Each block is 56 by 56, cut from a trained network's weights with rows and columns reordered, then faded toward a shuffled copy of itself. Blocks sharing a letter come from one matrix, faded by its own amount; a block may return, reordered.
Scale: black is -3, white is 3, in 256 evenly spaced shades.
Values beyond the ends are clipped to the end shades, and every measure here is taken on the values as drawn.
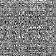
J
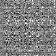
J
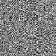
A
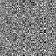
A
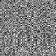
A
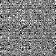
J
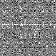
J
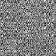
A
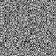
A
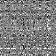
J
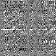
J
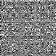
J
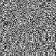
A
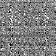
J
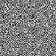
A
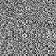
A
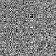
A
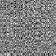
A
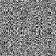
A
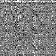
J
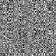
A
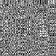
A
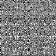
J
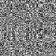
A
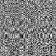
A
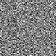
A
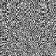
A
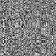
A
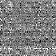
J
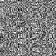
A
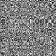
A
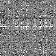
J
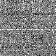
J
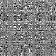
J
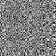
A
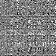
J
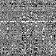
J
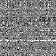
J
